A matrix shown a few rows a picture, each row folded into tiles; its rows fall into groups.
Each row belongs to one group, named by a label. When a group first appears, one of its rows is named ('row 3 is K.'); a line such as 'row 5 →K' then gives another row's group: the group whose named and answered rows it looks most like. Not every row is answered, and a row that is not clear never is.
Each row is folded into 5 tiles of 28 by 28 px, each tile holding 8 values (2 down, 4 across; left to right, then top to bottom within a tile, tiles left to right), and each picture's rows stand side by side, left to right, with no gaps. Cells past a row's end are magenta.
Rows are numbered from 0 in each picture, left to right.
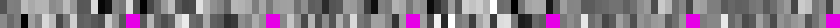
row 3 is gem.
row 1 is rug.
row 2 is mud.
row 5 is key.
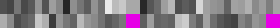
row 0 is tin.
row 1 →rug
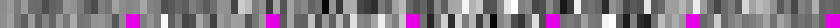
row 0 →mud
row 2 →mud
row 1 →key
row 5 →gem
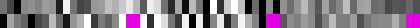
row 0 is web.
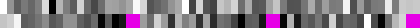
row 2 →web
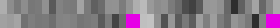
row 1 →mud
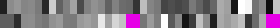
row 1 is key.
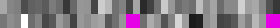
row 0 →key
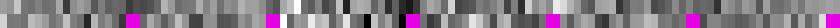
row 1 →rug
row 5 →web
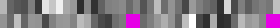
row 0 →gem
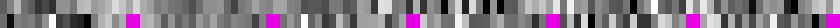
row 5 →mud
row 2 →key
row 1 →mud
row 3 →tin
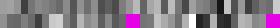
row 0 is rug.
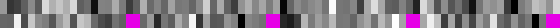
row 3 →mud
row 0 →gem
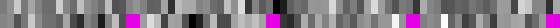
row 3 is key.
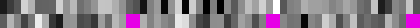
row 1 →tin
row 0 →rug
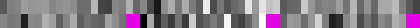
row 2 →rug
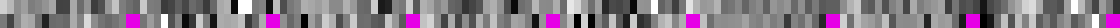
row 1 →key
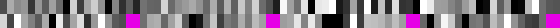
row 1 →rug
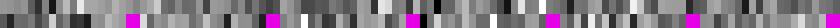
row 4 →gem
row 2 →key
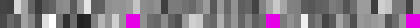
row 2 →key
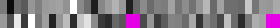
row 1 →web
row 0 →gem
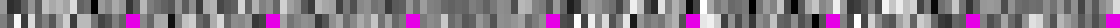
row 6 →gem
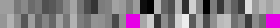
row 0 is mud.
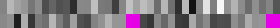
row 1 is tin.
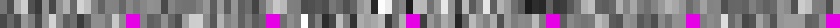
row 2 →key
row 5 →key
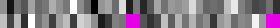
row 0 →gem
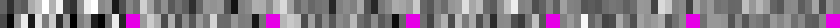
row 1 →mud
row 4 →key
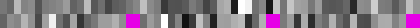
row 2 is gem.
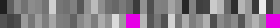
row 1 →gem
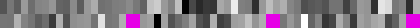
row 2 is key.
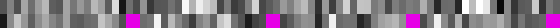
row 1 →gem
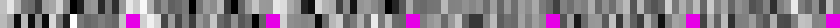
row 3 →rug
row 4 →web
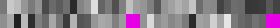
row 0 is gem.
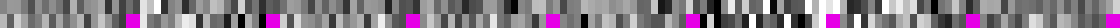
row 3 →mud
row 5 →web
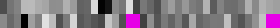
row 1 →web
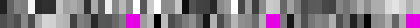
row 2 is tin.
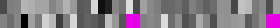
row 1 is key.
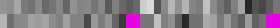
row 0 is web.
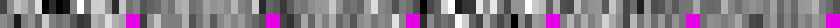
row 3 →rug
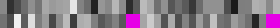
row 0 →gem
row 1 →mud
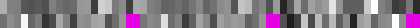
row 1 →key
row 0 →key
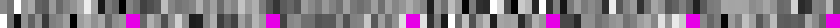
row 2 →web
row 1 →rug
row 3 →gem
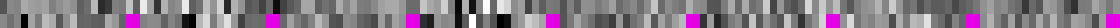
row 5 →web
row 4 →web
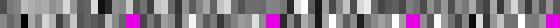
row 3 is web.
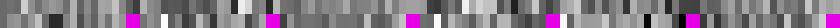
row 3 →gem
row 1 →key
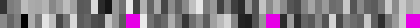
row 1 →gem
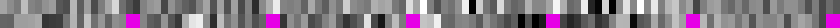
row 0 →rug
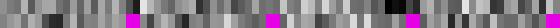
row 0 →rug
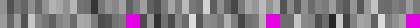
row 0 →gem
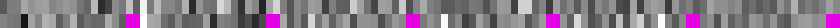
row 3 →key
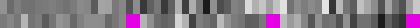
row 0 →key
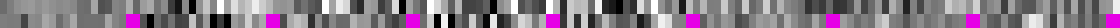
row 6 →tin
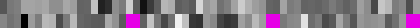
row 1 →rug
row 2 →key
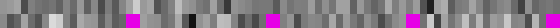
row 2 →web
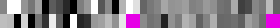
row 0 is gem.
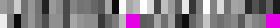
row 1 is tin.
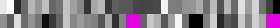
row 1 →rug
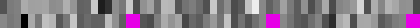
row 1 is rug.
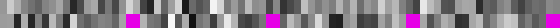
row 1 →gem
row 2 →rug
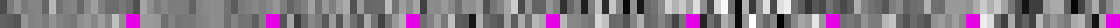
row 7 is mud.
